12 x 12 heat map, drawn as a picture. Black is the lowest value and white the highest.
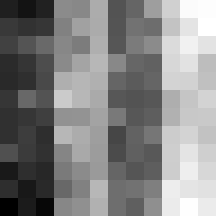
Streaks run downward. Upright stripes repeat 2 times across the table. There is an overall slope up to the right. The bottom left is the ninth with the lowest average.
